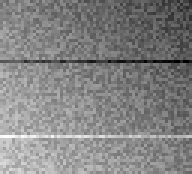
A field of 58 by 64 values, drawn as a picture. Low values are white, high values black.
Average level on the scale: 50%. Slope: up to the top right. Odd lines: rows 21 and 46. Ninth with the lowest average: bottom left. Ninth with the highest average: top right.
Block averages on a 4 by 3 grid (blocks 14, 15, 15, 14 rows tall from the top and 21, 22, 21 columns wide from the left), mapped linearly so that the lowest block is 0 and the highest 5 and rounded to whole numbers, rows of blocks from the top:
345 | 234 | 123 | 012
